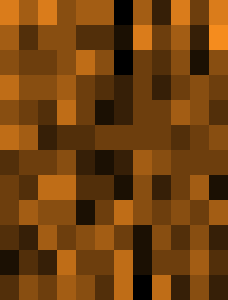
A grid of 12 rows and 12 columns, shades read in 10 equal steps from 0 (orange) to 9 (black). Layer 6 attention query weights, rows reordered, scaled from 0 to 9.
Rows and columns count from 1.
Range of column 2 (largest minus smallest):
4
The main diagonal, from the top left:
1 6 5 3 5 5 7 4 5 6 3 7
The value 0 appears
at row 2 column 12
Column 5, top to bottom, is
3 6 2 5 5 6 7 6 8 4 5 4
